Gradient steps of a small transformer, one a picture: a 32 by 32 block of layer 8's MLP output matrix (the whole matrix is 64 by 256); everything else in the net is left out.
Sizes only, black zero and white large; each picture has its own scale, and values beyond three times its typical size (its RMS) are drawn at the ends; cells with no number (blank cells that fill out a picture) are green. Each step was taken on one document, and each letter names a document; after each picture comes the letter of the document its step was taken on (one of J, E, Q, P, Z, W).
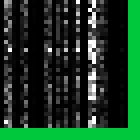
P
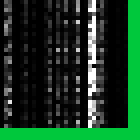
P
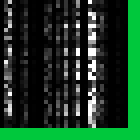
P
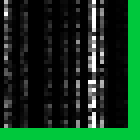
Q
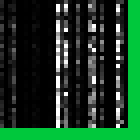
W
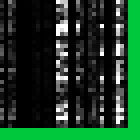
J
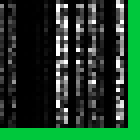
J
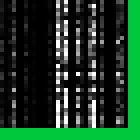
W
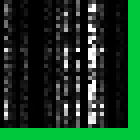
P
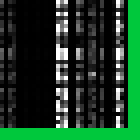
J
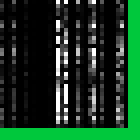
W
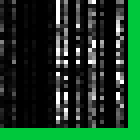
W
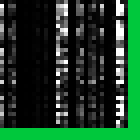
J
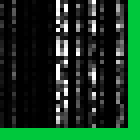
W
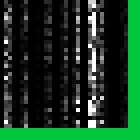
Q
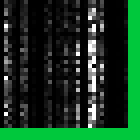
P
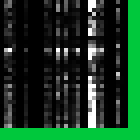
P
